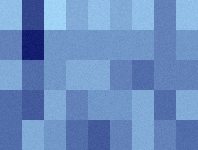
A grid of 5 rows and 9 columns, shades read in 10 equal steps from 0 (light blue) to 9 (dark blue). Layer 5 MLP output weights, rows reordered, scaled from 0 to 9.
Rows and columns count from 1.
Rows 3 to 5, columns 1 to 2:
2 5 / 5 6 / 5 2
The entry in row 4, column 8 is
5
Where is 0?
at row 1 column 3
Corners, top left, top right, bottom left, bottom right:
1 1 5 5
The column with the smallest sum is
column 3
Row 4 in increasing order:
2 2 2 3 3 4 5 5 6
